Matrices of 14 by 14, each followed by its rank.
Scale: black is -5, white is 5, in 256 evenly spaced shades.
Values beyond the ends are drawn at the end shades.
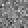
full rank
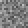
full rank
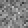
full rank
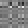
one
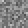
full rank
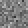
full rank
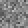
full rank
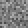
full rank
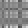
one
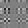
one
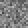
full rank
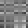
one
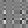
one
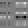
one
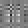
one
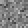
full rank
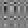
one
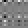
one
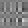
one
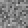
full rank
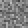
full rank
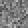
full rank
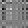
one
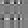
one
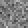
full rank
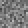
full rank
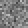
full rank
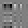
one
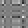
one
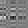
one
